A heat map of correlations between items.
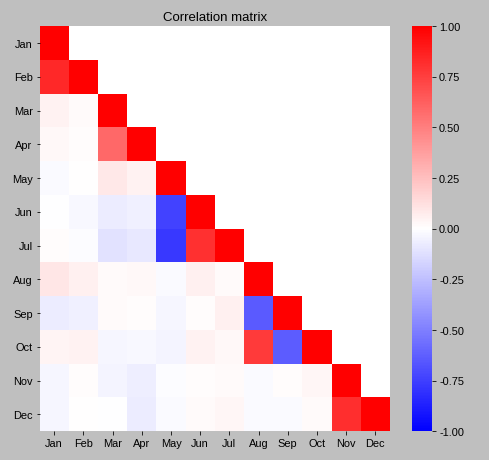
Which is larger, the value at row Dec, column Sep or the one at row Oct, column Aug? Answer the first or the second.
the second
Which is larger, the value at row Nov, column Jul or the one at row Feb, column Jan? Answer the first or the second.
the second
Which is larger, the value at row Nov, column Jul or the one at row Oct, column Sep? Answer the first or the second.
the first
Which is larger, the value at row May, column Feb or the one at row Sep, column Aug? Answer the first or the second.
the first
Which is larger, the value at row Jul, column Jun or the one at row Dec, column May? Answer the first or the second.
the first
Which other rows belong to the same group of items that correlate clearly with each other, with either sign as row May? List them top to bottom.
Jun, Jul
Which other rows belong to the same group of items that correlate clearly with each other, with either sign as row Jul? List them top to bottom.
May, Jun
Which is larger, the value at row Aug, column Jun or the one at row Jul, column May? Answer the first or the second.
the first
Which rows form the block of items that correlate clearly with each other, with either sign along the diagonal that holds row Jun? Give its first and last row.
May to Jul
